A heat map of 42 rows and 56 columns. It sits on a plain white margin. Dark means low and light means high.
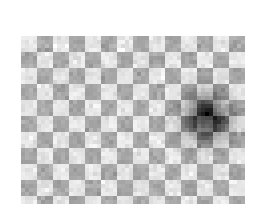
Ninth with the lowest average: middle right. Odd rows or columns: none. Dips: one, in the middle right.
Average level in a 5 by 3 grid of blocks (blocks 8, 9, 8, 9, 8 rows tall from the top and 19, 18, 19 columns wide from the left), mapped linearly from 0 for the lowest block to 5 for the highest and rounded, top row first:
555 / 554 / 550 / 554 / 555
